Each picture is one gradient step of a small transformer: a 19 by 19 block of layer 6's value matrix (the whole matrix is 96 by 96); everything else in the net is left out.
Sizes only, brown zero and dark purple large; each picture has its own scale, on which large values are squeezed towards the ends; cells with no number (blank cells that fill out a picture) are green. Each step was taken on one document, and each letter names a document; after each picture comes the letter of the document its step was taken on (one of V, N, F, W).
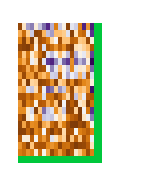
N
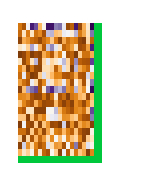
N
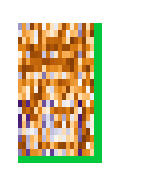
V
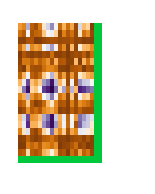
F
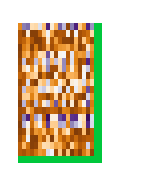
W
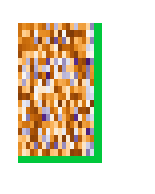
W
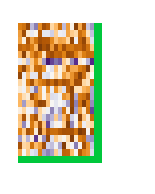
N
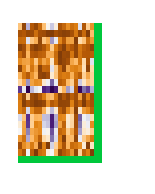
F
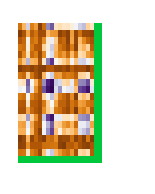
F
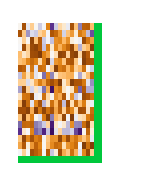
V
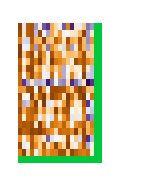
W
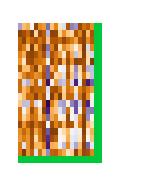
W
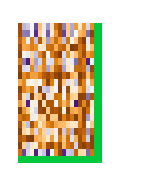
W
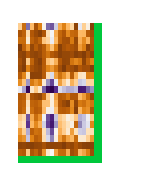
F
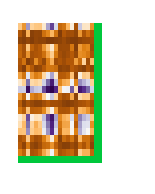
F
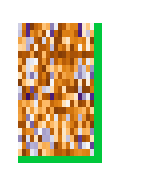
V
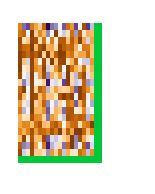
W
